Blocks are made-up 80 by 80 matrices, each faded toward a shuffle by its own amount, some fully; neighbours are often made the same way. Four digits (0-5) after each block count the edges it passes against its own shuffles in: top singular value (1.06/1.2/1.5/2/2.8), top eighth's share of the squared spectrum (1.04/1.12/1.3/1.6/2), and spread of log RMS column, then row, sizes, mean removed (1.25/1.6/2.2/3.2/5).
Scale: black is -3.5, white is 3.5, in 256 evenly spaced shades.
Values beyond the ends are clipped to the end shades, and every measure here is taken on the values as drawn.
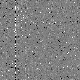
4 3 1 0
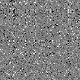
4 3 2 1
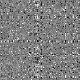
4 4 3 2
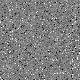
2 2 0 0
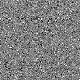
3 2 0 1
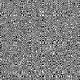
4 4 3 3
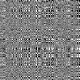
5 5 4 4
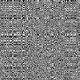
5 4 3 3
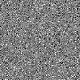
4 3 2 2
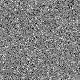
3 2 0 0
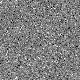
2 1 0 0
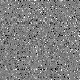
3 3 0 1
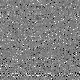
3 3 0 2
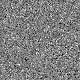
0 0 0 0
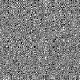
4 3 2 2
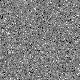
2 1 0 0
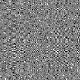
5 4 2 3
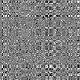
5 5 3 3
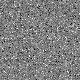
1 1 0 1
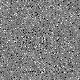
3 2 1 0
